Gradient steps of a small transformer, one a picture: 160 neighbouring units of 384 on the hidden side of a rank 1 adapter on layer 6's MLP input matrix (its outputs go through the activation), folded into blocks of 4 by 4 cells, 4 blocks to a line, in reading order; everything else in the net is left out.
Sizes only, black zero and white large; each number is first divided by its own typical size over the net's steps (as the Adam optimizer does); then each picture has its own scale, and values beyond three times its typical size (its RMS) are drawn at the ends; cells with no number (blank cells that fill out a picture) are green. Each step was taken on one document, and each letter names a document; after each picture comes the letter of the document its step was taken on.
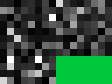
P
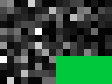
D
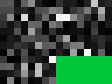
D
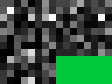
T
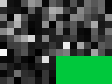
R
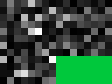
D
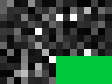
D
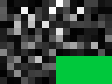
P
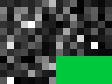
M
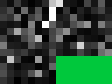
P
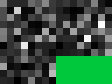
T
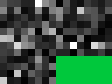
M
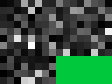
R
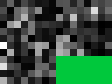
M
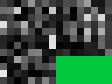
T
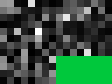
D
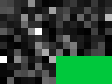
D
